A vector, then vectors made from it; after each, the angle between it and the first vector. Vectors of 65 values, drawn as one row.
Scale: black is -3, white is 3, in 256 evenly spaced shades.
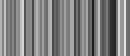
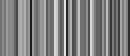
orthogonal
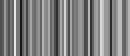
orthogonal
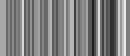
nearly parallel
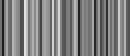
orthogonal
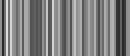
partly opposed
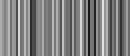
orthogonal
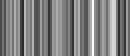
nearly opposite
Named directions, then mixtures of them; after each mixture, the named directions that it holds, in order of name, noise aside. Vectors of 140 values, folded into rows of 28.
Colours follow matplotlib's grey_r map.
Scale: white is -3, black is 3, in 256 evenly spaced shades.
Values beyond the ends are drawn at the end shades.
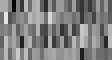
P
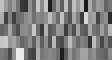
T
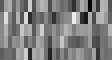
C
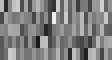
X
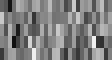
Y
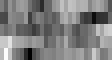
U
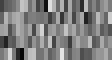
T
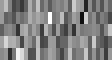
P, T, X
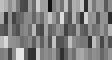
T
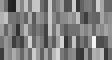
P, Y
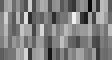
C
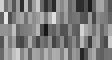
P, X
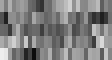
C, U, Y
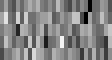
C, P, Y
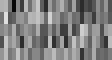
P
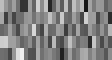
T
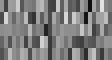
C, X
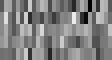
C
